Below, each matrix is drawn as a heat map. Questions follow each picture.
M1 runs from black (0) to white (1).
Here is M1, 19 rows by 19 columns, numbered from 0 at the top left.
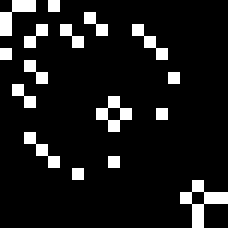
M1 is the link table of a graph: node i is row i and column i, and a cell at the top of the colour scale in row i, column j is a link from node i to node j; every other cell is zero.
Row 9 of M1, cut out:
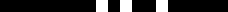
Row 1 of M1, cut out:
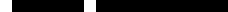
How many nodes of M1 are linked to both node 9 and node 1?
0
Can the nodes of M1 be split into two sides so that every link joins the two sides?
yes
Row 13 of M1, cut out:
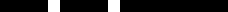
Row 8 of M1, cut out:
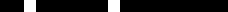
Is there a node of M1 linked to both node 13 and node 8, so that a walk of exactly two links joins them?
yes
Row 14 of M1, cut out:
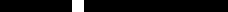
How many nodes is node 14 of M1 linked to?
1
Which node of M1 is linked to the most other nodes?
node 2
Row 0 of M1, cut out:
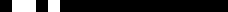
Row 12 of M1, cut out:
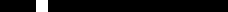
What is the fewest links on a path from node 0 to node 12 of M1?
3
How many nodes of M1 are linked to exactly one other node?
9
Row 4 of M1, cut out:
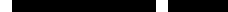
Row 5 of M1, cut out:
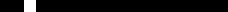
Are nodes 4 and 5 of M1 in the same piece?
yes
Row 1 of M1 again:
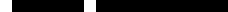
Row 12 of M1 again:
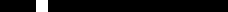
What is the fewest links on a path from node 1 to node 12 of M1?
4
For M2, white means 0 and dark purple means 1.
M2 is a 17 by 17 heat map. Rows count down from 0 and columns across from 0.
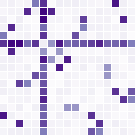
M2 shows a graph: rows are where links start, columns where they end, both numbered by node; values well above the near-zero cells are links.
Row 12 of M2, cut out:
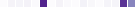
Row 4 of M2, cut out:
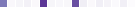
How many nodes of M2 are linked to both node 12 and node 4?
1
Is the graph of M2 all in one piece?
yes
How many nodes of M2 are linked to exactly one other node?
0
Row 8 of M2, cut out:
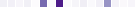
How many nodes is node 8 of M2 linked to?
3
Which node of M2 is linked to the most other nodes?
node 5
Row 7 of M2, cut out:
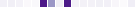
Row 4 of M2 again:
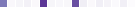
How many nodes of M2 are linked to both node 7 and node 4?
1
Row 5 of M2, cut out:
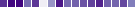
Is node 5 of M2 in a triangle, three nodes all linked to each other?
yes
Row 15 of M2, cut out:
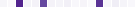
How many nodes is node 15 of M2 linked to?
3
